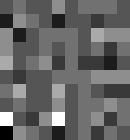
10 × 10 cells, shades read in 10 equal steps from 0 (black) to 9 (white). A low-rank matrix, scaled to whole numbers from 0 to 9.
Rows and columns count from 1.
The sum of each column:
39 36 32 36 40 34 35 37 33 36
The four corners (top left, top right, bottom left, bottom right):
3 3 0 3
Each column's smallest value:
0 1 2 3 1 3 2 2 1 2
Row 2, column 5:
1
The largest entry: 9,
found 2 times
